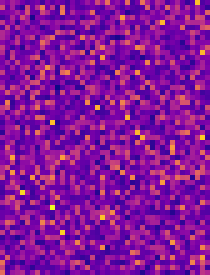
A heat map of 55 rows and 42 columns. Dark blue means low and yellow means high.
Seam: none. Odd rows or columns: none. Stripes: none. Grain: fine. Average level on the scale: 30%. Histogram: skewed, a long tail of high values.
